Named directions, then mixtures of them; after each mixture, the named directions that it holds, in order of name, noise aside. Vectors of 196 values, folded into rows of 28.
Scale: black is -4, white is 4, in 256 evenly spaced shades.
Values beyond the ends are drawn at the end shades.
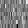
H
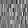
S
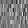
S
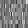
H, S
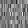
H, S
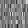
H, S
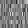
H, S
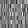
H, S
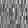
H, S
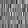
H, S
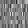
H, S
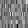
H, S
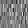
S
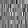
H, S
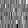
H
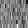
H
